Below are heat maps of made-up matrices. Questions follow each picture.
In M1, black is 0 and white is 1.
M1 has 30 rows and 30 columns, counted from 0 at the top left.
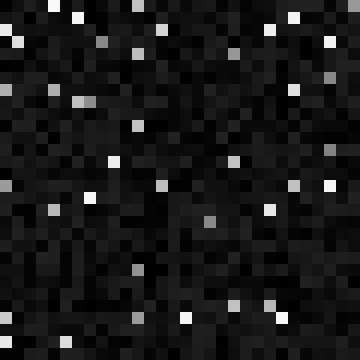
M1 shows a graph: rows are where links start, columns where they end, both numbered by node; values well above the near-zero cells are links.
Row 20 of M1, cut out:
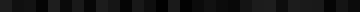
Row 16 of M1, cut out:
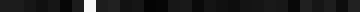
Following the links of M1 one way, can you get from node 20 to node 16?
no
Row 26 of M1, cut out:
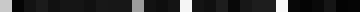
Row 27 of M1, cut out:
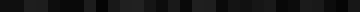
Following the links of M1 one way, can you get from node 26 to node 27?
yes
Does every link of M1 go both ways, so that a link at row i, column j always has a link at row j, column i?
no
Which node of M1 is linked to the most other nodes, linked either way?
node 0
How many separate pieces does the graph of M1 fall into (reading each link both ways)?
4
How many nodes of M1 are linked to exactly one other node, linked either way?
8
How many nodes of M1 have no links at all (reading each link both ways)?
3
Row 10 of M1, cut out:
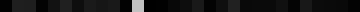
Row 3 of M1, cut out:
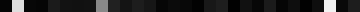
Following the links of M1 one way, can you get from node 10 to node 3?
no
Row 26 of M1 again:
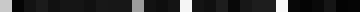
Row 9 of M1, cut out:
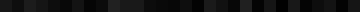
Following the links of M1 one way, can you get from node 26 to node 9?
yes
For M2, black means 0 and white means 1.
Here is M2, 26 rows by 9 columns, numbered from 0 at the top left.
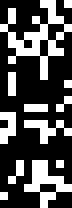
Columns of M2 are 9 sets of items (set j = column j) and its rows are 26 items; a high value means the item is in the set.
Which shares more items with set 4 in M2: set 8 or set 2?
set 2
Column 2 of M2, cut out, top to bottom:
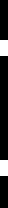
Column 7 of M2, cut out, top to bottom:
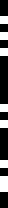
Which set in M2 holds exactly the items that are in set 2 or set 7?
4
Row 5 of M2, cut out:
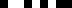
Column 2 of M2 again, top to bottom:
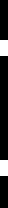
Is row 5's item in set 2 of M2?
yes
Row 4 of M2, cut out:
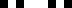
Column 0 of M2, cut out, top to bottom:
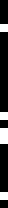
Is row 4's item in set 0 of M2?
no
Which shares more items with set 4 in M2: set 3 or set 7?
set 7
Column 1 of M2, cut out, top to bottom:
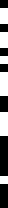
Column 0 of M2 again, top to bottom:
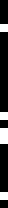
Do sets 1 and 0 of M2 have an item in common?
yes
